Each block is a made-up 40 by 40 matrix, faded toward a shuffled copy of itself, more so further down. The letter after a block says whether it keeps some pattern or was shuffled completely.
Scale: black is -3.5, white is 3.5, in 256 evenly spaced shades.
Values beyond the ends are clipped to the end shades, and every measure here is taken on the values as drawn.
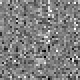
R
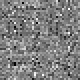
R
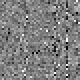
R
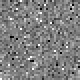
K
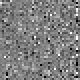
R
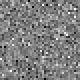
K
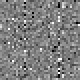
R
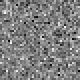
K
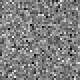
K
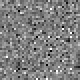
K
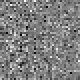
R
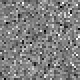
K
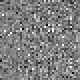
R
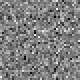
R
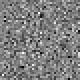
R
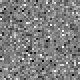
K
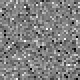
K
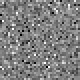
K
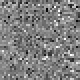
R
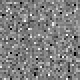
K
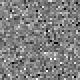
K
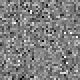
K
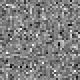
R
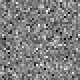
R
